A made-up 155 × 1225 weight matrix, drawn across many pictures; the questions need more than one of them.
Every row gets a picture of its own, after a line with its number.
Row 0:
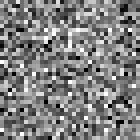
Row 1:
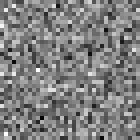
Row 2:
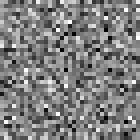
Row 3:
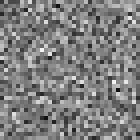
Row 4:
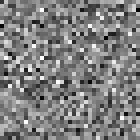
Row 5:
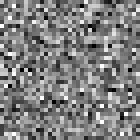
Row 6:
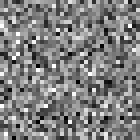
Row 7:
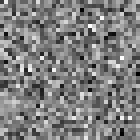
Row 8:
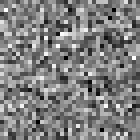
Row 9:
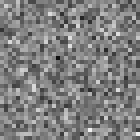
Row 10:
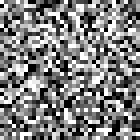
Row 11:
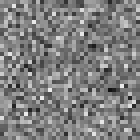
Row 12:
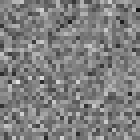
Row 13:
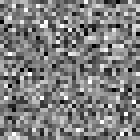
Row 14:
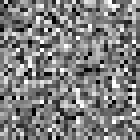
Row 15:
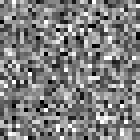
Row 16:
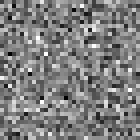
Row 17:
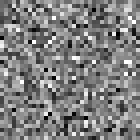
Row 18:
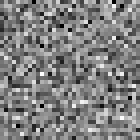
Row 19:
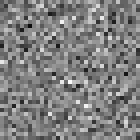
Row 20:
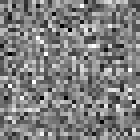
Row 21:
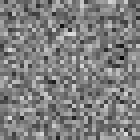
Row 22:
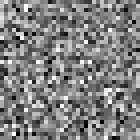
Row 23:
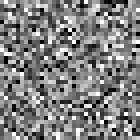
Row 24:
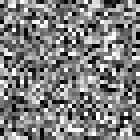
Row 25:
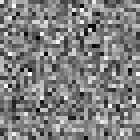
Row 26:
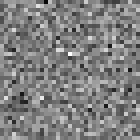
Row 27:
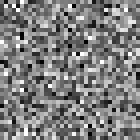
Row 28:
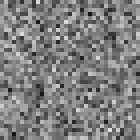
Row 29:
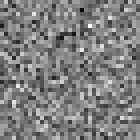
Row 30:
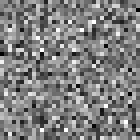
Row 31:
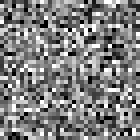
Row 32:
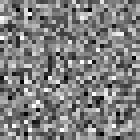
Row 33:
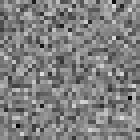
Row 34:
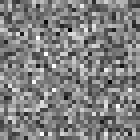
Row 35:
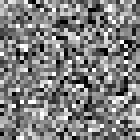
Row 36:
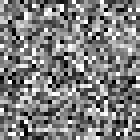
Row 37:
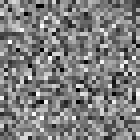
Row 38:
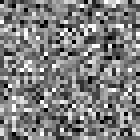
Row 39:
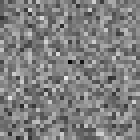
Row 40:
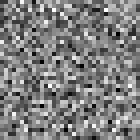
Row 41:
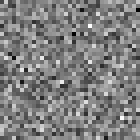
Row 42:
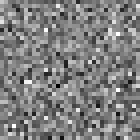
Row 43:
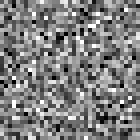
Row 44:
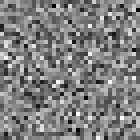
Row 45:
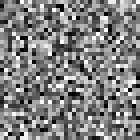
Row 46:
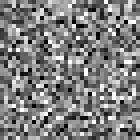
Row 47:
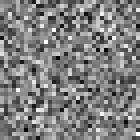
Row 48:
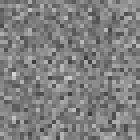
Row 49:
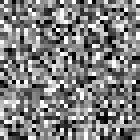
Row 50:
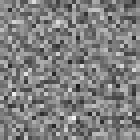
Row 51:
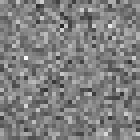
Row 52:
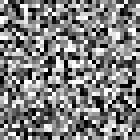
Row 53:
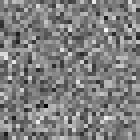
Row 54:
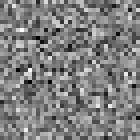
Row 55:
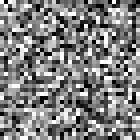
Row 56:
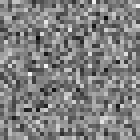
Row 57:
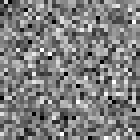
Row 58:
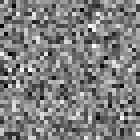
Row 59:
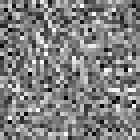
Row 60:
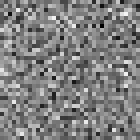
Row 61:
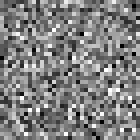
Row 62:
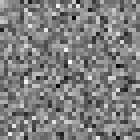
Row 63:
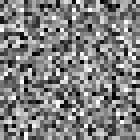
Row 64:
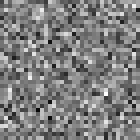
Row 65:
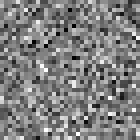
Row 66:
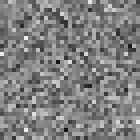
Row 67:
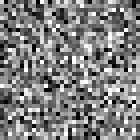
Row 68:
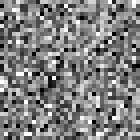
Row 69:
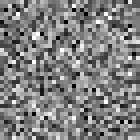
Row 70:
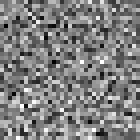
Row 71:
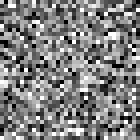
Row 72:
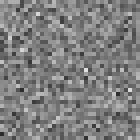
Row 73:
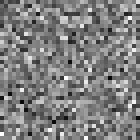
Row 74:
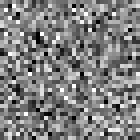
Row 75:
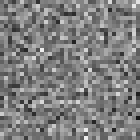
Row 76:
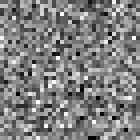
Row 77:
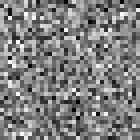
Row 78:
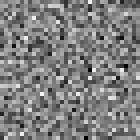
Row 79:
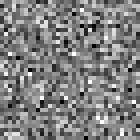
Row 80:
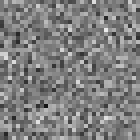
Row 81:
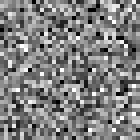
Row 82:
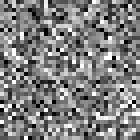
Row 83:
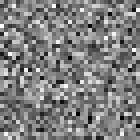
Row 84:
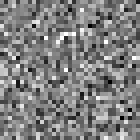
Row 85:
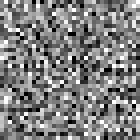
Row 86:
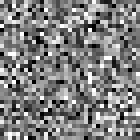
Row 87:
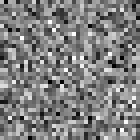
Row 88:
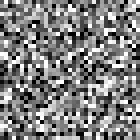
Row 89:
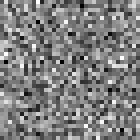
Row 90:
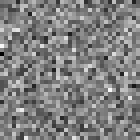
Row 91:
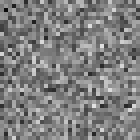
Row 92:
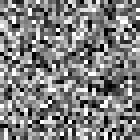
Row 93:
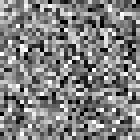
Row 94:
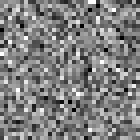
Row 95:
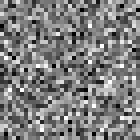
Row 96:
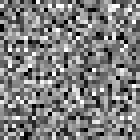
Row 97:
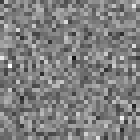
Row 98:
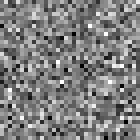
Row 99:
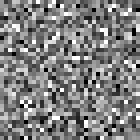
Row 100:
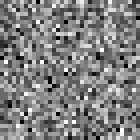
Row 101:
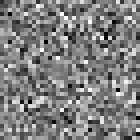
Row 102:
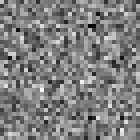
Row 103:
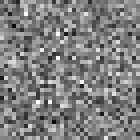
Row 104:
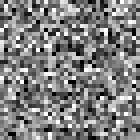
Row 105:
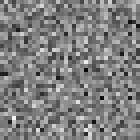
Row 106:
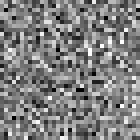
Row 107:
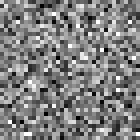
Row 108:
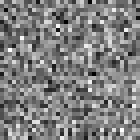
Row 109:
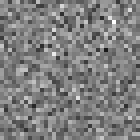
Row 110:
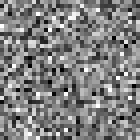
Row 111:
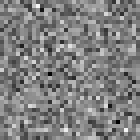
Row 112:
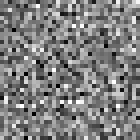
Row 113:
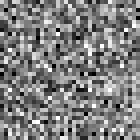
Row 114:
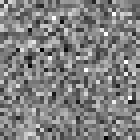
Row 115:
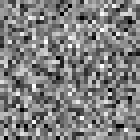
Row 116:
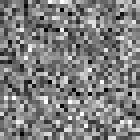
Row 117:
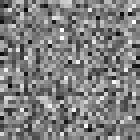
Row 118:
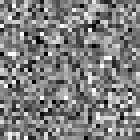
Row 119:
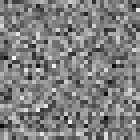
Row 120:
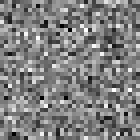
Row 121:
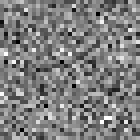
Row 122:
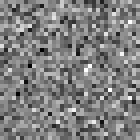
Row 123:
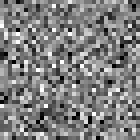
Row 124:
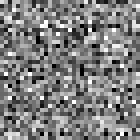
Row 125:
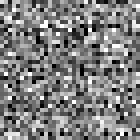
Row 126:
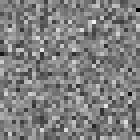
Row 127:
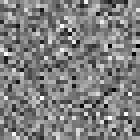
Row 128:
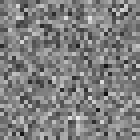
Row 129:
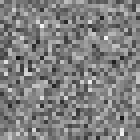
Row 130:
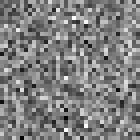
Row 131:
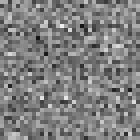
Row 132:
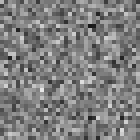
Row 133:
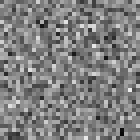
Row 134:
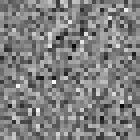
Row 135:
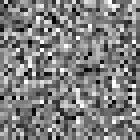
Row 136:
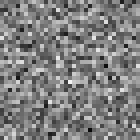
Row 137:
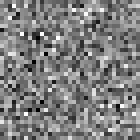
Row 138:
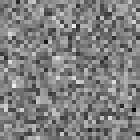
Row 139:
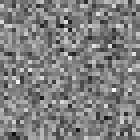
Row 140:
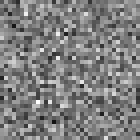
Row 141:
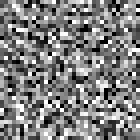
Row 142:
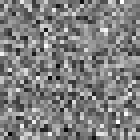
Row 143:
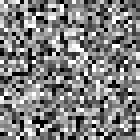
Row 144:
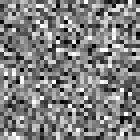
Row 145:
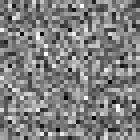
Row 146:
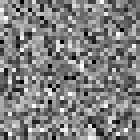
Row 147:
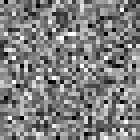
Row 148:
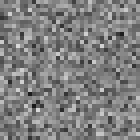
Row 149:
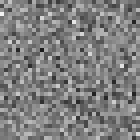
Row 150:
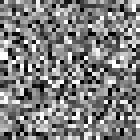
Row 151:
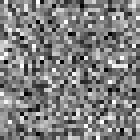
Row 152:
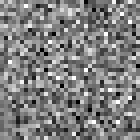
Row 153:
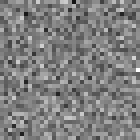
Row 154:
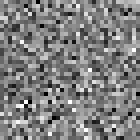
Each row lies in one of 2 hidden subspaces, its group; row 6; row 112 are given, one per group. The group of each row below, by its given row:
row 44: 6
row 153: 112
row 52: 112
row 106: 6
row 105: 112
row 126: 112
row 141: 112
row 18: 112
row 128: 112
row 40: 112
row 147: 6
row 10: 112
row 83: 6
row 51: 112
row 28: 6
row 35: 112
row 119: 6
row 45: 112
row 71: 6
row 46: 112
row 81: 112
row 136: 112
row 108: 6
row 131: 6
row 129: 6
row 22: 112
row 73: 112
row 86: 6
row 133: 6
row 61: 6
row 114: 112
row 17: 112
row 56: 6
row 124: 6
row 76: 112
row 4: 6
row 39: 112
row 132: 6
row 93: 112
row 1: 6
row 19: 112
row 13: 6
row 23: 6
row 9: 112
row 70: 112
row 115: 112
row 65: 112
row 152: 112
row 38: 6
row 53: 6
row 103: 112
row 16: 6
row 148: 112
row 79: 6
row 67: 6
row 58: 6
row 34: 6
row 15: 6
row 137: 6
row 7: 6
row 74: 6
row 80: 6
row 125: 6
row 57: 112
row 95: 6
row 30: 112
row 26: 6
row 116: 112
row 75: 112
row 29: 6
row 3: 112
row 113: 6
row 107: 112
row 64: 6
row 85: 6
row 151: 6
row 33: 112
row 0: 112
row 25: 6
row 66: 112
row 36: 112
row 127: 6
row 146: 112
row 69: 6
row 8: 6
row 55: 112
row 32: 112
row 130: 112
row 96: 112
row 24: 6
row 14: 112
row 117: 112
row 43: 6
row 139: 6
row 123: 6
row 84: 6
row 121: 6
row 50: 112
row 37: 112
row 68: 112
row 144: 6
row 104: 112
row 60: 112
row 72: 112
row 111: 112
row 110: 112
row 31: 6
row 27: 112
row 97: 6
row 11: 6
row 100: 6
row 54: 112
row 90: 112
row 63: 112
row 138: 112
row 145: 6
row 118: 6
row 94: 112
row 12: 6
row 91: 6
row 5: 6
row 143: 112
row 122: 112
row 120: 6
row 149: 112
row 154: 112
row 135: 112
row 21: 6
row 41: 6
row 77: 112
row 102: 6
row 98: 6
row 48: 112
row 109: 112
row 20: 6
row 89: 6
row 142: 112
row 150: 6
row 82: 6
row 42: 112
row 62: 112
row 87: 6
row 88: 6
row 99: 112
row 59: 6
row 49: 6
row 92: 6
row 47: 112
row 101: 112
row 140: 112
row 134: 6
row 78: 112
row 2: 6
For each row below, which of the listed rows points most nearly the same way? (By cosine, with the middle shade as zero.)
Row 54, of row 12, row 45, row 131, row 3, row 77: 77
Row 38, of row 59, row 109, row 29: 59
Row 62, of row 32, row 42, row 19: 42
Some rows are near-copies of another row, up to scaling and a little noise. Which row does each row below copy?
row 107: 10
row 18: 33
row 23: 127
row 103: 140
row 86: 118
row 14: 135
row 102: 132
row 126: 30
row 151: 89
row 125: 124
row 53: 80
